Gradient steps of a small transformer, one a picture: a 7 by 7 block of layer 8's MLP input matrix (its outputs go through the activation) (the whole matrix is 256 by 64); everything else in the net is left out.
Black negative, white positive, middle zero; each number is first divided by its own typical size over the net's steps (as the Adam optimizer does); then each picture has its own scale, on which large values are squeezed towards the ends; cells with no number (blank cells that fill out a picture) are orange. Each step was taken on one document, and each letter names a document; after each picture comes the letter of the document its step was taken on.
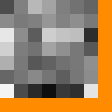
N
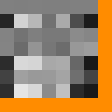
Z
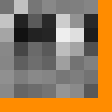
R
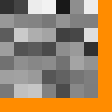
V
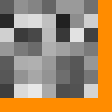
V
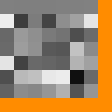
Z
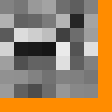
R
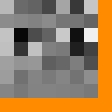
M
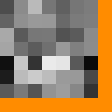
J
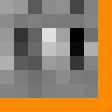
M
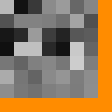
M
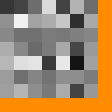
R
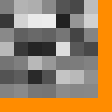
V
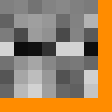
V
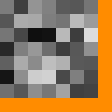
J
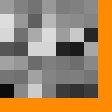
N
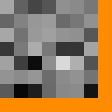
J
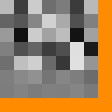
M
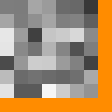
N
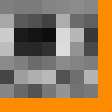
V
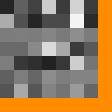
R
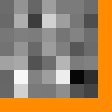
R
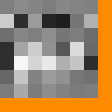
Z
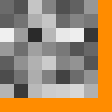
N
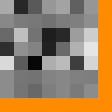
M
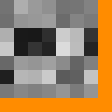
V
